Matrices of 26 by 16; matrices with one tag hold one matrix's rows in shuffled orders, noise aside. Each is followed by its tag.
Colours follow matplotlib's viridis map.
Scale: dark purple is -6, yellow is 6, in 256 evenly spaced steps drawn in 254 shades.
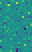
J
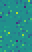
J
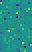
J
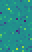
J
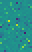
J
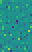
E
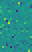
E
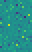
J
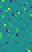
E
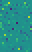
E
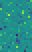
J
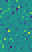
E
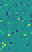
E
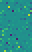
E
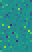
E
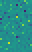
J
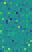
E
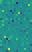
E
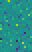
J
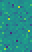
E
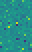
J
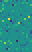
E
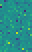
J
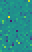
E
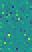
E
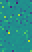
E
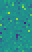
J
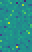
J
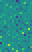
J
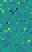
E
